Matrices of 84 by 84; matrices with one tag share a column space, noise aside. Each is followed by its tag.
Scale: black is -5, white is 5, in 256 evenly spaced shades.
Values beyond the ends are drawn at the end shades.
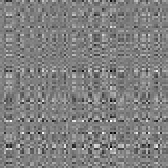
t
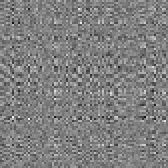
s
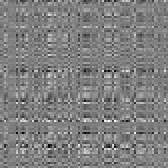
t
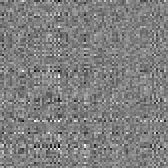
t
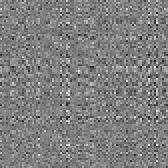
s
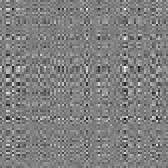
s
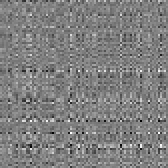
t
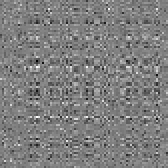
s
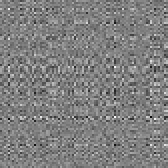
s
